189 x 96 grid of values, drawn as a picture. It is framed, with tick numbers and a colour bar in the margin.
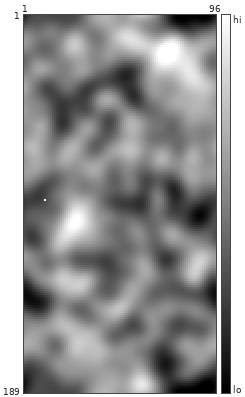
Lone odd cells: 1, higher than its neighbours. Odd rows or columns: none. Ninth with the highest average: top right. Ninth with the lowest average: bottom right. Slope: none.
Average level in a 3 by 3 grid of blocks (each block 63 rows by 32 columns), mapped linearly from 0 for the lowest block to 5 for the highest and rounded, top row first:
235
421
340
